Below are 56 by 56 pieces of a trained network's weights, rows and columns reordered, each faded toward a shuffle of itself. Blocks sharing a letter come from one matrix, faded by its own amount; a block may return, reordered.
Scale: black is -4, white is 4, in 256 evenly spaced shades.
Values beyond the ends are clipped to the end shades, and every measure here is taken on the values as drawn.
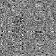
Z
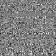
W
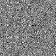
W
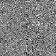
Z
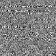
W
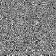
W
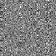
Z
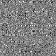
W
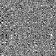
Z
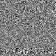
W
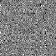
Z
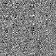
Z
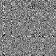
Z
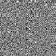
Z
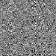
Z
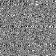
W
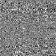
W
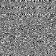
W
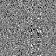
Z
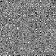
Z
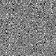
Z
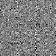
Z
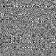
W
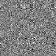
W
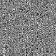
Z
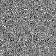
W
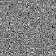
Z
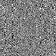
Z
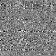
W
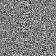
Z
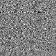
W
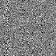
Z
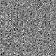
Z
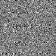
W
